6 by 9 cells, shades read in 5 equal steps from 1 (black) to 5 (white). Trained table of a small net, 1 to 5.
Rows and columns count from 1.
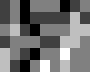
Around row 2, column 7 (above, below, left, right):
1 3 2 4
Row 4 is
2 3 3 3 2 2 4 4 3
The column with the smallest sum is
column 3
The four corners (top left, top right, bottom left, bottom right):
2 3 4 3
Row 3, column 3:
2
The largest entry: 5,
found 2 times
